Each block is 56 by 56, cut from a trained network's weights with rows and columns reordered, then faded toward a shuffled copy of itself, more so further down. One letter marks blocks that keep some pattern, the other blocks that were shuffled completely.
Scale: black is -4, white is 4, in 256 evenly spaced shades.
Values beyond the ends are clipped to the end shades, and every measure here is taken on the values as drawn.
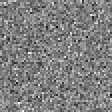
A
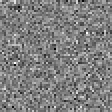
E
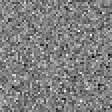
A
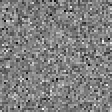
A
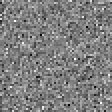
A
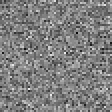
E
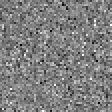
A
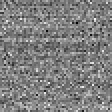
E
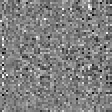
E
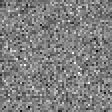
A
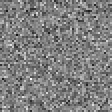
A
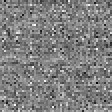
E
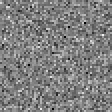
A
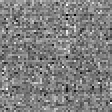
E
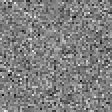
A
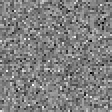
A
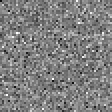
A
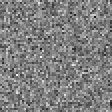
A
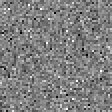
A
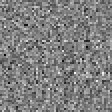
E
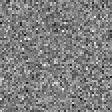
E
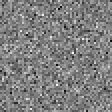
A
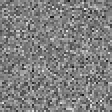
E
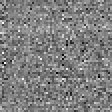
E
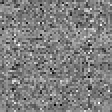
E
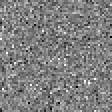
A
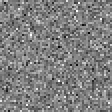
A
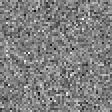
A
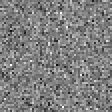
A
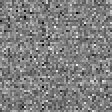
E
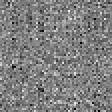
E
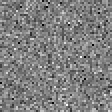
A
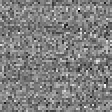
E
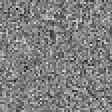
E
